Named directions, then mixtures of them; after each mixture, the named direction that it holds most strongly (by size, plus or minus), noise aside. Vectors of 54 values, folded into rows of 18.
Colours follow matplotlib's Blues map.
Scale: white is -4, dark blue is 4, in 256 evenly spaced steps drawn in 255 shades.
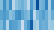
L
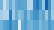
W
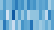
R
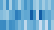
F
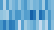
F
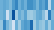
R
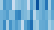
L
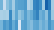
W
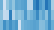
W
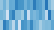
R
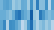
L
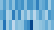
R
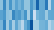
L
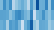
L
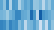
F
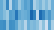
F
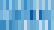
F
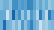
R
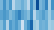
L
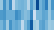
L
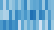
F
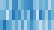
F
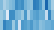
W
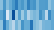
R
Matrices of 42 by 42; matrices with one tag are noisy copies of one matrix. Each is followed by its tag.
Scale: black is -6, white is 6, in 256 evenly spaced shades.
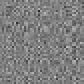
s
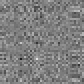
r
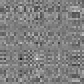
r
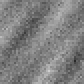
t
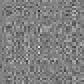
s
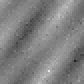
t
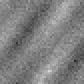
t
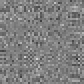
r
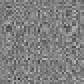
s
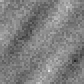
t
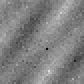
t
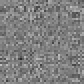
r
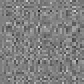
s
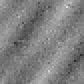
t
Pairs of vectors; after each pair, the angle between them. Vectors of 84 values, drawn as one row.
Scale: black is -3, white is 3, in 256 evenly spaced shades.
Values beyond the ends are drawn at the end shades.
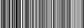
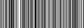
orthogonal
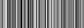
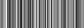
nearly parallel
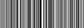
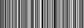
nearly opposite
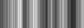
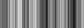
nearly parallel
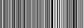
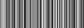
partly aligned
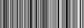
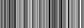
partly opposed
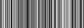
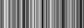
orthogonal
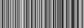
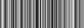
partly opposed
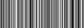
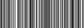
nearly parallel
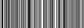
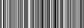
nearly opposite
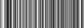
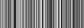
partly aligned
